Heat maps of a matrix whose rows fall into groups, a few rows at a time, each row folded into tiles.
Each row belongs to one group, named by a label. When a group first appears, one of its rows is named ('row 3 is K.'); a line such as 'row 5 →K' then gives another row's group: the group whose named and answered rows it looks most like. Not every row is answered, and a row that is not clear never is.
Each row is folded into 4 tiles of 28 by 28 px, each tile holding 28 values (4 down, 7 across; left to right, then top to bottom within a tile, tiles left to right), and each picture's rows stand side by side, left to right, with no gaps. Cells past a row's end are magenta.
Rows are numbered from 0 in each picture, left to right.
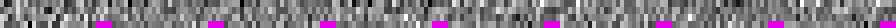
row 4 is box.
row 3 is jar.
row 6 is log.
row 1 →jar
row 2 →jar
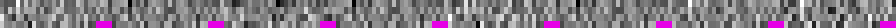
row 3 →jar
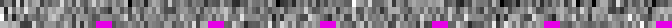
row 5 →jar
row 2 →log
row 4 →log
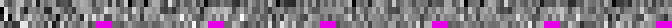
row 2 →log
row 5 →log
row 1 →jar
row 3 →jar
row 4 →jar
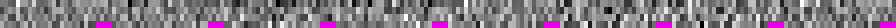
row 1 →jar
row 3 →jar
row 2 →log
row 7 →box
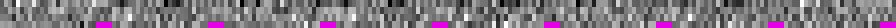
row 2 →jar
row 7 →box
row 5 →jar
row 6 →log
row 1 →log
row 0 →box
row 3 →log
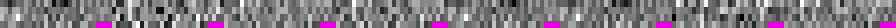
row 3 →box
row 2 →box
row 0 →log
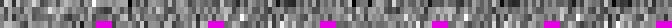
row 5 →log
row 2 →log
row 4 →log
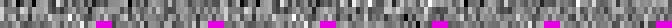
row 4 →jar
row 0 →jar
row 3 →box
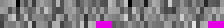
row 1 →jar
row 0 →jar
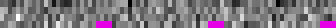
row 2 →log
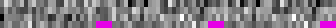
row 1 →jar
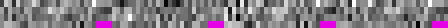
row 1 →log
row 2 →box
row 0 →box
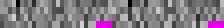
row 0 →jar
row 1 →jar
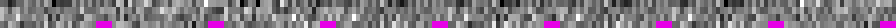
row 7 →box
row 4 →log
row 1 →box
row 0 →log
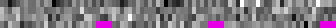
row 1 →log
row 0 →log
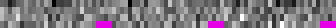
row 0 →log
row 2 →log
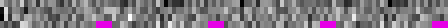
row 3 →log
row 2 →jar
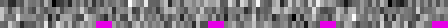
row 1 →box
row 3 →log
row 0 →log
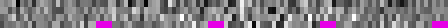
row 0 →jar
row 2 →box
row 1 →jar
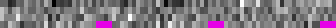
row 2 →box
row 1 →log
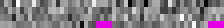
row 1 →jar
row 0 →box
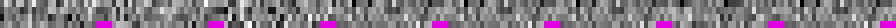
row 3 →jar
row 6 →log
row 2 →box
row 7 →jar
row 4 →jar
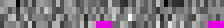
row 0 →jar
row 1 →log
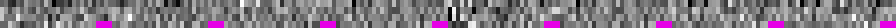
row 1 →log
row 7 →jar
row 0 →log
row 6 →jar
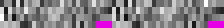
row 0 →box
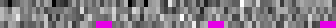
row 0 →log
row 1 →jar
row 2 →box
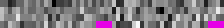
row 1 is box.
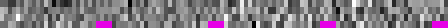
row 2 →box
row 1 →jar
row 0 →log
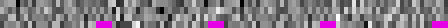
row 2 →jar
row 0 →jar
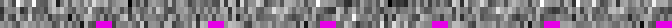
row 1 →jar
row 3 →log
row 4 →box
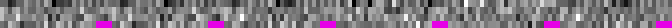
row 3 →jar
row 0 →log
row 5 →log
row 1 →log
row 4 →box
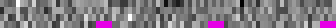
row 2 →jar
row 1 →log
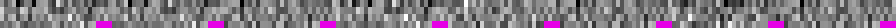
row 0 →jar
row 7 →jar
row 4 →box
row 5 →jar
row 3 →jar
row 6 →log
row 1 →jar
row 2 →jar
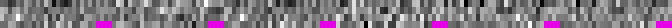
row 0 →log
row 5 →jar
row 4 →jar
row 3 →box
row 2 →log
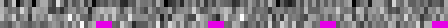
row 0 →jar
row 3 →jar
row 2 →log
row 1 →log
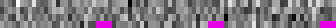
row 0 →box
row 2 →box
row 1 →jar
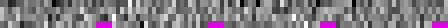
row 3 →jar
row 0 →log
